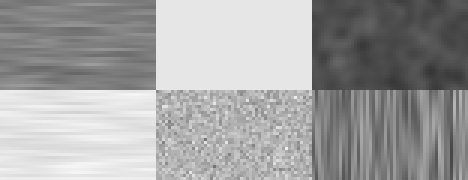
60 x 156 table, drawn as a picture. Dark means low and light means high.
It is made of 2 by 3 panels. Panel 1,1: middling, streaked across, faint in contrast. Panel 1,2: very high, flat. Panel 1,3: low, blotchy, faint in contrast. Panel 2,1: very high, streaked across, faint in contrast. Panel 2,2: high, fine-grained. Panel 2,3: middling, streaked downward.
